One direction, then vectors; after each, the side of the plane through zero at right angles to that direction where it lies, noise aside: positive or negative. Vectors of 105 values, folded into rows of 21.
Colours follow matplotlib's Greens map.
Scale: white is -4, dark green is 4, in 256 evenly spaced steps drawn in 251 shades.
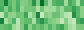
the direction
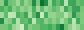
positive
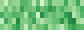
negative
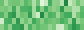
negative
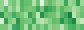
negative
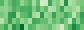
negative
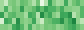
negative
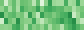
negative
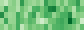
negative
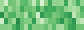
negative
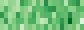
negative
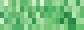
negative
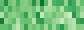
positive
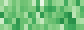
negative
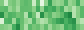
negative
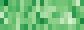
positive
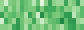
negative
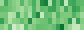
positive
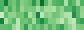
positive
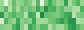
negative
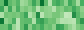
positive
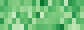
positive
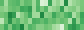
negative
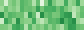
negative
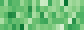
negative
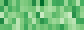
positive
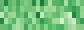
positive
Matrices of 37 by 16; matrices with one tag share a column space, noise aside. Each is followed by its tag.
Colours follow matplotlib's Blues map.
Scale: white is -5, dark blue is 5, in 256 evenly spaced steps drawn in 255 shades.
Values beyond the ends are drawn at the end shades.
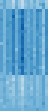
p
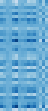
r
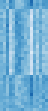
p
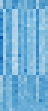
p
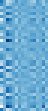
r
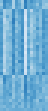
p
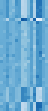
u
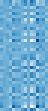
r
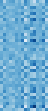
r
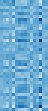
r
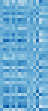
r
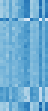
u
